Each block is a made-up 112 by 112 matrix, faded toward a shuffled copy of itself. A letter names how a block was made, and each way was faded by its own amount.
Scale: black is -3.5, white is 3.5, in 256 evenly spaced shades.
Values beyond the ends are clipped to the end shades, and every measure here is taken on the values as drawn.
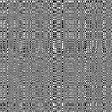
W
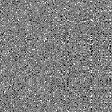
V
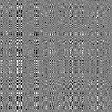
W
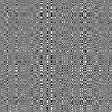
W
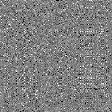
V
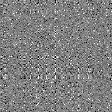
V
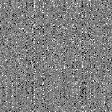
V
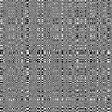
W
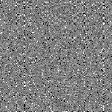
V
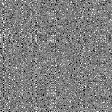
V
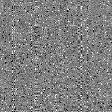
V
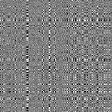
W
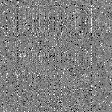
V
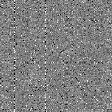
V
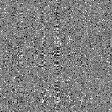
V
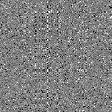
V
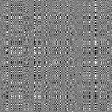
W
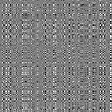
W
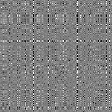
W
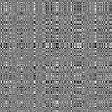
W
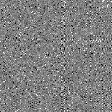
V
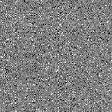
V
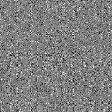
V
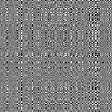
W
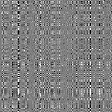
W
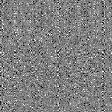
V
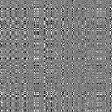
W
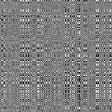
W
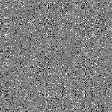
V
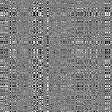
W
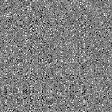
V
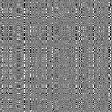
W
